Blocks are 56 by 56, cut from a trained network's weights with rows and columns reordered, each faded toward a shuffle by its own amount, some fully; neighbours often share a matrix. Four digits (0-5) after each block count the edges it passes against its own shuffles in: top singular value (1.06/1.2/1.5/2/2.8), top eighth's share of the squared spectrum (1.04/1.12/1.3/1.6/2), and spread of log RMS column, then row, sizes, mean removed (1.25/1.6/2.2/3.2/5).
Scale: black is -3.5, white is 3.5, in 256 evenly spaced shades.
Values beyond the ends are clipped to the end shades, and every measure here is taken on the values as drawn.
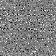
3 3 0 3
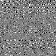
3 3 0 3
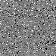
2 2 0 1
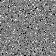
2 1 0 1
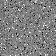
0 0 0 0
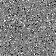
1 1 0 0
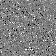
0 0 0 0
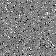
0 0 0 0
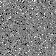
1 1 0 0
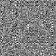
3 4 2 1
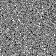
1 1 0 0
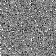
1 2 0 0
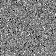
0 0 0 0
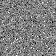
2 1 0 0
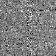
2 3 2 1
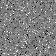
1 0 0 0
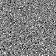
2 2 1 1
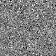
2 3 1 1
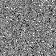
0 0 0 0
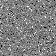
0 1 0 0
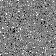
0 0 0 0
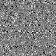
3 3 0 2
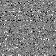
3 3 0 2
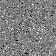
1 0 0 0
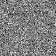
2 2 0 1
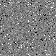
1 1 0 1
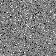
0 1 0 0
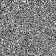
2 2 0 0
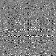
4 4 1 3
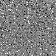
2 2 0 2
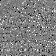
3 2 0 1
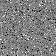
1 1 0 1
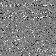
3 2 0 2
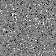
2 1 0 0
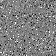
2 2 0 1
